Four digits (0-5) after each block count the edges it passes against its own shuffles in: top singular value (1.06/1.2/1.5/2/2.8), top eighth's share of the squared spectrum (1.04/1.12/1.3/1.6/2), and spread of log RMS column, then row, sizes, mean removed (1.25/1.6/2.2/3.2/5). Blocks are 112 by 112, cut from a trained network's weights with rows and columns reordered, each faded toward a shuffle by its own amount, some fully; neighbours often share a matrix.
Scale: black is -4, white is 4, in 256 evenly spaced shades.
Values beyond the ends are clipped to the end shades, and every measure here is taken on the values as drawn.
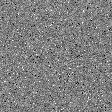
0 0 0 0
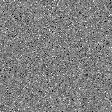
2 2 1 0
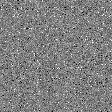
2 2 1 2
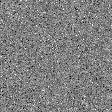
1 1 0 0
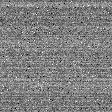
4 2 0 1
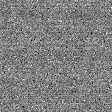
2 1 0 0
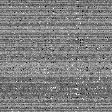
5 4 2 2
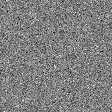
0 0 0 0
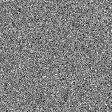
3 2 0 0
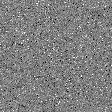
0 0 0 0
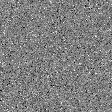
1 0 0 0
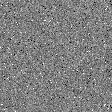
0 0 0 0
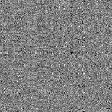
4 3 2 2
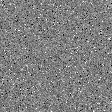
0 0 0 0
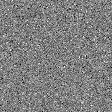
2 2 0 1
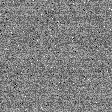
2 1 0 0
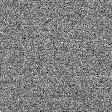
1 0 0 0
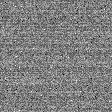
3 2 0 0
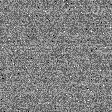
2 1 0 0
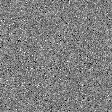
2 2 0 1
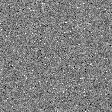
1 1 0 0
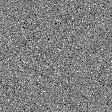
1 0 0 0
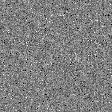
2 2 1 2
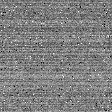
4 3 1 1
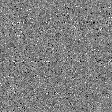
2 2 0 2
